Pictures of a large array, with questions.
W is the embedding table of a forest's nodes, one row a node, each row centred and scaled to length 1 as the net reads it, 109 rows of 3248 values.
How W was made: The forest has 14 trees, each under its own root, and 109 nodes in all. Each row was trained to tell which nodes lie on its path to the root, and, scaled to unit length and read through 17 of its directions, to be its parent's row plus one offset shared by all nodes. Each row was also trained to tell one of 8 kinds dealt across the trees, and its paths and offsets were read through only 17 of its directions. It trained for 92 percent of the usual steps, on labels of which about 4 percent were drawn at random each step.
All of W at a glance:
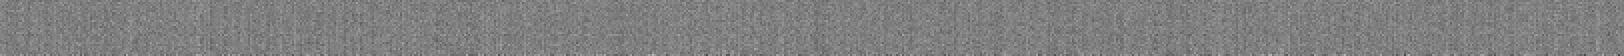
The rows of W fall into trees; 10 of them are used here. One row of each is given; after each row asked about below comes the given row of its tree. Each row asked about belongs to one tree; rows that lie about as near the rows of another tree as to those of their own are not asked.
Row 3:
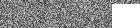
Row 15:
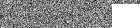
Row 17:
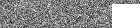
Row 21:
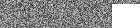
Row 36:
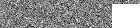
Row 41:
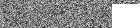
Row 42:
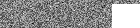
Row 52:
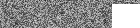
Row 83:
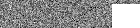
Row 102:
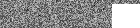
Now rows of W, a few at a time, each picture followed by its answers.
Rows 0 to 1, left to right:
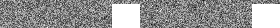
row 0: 15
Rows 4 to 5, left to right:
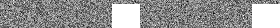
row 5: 102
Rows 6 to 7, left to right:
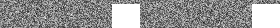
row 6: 102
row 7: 83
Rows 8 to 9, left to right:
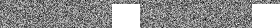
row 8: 17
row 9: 21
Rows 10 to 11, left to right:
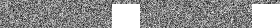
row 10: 21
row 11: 41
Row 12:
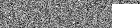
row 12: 15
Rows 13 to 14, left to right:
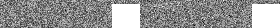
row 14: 17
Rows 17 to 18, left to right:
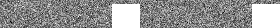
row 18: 83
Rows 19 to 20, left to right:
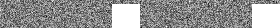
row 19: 102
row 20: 36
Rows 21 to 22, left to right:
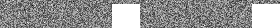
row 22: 15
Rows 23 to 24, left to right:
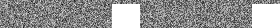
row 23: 21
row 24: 102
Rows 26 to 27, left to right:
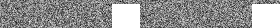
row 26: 83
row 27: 83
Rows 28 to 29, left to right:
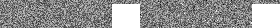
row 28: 3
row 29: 42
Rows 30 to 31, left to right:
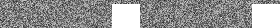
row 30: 17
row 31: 83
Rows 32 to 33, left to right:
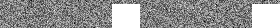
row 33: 36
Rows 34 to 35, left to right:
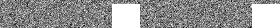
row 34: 15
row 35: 83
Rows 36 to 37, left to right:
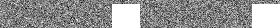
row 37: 21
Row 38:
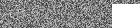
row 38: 102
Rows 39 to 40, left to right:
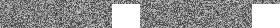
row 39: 3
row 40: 42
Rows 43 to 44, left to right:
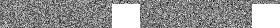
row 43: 15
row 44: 21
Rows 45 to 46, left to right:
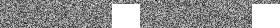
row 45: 41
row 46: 15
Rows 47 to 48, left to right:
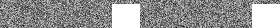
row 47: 36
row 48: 83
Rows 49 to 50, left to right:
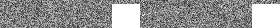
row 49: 102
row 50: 83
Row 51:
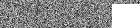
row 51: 42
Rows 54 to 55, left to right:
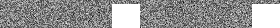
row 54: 102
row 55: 36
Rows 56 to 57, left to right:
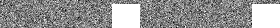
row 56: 17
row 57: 83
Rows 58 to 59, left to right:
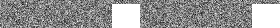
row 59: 83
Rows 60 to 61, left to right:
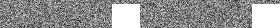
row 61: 15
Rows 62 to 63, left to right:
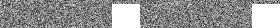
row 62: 42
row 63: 17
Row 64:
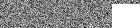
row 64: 102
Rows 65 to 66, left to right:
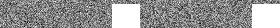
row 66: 21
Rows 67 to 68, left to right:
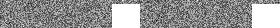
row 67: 15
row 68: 17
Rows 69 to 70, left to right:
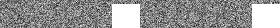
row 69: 17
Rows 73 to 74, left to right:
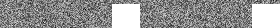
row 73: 21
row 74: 102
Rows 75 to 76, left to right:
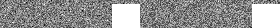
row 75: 36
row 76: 15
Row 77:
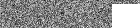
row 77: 3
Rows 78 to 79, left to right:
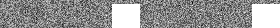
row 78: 36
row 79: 42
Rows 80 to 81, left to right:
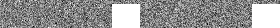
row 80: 3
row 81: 15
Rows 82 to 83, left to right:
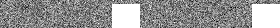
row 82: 36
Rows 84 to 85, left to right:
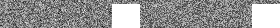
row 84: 15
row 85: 41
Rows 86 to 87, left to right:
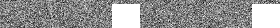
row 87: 3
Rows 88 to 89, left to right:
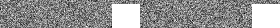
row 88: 83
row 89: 17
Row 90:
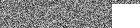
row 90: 36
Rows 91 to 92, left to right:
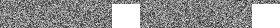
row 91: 36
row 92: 15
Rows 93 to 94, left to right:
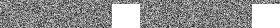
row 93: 42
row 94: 102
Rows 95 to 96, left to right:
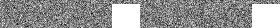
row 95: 17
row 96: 3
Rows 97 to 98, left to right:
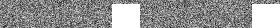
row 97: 42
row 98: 3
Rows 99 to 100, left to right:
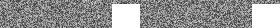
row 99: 83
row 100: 36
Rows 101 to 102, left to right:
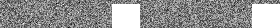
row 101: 17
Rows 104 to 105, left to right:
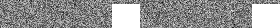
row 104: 52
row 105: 17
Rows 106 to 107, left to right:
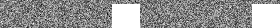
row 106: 102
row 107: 17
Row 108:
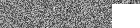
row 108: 102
